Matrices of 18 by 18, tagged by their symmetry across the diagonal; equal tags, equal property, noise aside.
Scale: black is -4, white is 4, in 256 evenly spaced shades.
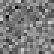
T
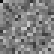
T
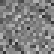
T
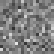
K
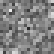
T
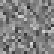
K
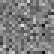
K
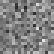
K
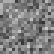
T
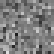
K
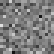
K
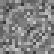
T
